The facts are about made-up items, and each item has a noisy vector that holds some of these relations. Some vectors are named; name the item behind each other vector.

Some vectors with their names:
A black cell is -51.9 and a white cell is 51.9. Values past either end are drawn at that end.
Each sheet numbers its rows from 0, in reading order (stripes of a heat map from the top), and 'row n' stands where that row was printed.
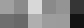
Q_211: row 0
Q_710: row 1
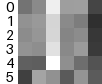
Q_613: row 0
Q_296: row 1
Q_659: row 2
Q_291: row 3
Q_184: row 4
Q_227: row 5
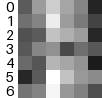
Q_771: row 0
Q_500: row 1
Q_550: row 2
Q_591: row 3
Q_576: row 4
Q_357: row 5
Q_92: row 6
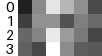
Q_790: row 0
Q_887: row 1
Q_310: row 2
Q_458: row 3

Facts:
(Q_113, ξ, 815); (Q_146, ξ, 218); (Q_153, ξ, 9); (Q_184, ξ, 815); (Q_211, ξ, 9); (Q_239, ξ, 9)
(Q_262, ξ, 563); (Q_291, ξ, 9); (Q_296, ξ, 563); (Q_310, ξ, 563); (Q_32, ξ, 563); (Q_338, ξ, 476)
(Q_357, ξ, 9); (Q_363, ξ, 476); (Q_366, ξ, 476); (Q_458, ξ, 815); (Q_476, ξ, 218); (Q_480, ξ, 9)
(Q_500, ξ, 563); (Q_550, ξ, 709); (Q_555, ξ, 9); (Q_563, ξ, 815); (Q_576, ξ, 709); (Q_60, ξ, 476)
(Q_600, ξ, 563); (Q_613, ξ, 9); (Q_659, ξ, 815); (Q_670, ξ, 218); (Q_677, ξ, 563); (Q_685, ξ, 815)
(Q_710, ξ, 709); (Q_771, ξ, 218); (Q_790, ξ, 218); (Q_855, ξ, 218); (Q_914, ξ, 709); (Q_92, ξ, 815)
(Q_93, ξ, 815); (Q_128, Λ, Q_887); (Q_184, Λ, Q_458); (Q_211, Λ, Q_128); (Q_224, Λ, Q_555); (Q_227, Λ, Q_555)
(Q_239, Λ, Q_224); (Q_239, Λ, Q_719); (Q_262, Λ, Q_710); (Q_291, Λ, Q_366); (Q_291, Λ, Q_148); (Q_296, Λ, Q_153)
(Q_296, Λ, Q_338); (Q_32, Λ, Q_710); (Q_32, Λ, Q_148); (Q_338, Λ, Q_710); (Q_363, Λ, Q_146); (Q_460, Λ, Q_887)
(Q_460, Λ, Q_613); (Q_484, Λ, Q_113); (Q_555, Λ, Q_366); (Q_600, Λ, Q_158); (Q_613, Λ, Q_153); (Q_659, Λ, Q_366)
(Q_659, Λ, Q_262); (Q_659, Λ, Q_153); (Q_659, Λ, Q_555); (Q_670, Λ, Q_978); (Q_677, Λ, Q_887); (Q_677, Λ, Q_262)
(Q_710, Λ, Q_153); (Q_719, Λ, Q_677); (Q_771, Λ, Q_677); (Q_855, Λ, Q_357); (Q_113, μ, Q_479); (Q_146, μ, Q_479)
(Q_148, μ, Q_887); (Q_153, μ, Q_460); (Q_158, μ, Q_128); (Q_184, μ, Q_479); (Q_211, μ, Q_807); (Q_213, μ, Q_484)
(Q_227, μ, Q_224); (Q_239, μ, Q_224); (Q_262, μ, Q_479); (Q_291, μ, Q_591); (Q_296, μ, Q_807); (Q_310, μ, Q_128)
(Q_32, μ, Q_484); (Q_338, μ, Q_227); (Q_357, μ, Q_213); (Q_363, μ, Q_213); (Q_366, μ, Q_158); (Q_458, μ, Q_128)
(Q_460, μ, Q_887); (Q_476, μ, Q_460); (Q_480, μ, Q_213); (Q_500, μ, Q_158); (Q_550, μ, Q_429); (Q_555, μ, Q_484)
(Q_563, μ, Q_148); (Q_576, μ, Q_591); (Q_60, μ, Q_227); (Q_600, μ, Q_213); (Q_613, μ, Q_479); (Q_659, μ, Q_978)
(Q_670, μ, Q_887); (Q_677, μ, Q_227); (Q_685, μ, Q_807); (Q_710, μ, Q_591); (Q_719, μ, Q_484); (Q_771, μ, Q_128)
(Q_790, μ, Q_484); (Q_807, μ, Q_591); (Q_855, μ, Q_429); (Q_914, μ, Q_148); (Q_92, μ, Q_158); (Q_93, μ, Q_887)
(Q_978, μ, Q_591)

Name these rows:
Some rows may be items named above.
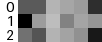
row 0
Q_914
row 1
Q_213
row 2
Q_576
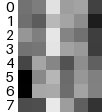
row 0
Q_338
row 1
Q_576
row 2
Q_685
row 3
Q_366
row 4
Q_460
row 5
Q_484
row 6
Q_719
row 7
Q_146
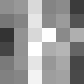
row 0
Q_659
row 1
Q_153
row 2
Q_600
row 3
Q_555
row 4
Q_239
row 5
Q_613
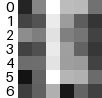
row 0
Q_480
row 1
Q_146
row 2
Q_685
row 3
Q_146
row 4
Q_60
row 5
Q_363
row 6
Q_978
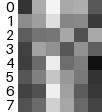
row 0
Q_32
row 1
Q_659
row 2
Q_158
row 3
Q_227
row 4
Q_670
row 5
Q_476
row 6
Q_146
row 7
Q_855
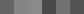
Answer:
Q_807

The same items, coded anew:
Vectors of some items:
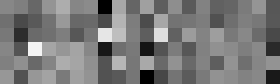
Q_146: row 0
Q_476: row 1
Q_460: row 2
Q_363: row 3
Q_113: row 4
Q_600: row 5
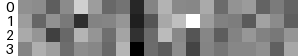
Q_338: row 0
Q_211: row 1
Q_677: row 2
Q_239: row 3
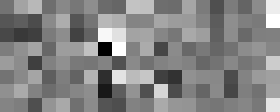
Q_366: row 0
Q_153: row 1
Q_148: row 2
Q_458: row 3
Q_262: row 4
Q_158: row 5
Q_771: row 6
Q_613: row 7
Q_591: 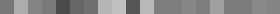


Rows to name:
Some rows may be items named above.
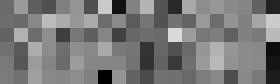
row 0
Q_227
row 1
Q_357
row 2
Q_291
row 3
Q_484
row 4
Q_484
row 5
Q_855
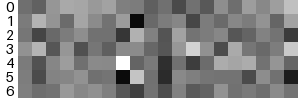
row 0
Q_357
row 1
Q_239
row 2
Q_476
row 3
Q_296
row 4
Q_213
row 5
Q_670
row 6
Q_790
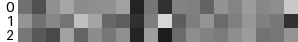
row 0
Q_480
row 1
Q_60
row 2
Q_32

